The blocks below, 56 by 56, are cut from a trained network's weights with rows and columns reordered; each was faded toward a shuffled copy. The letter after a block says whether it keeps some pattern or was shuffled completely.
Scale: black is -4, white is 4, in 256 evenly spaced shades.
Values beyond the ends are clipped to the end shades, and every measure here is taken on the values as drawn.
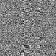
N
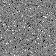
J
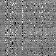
N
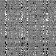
N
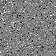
J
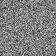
J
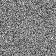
J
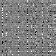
N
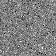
J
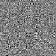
N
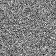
J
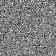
J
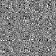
N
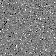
J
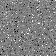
J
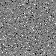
J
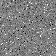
J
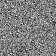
J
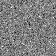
J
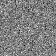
J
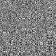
N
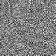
N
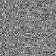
N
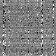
N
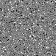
J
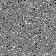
J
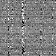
N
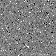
J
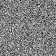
J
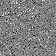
J
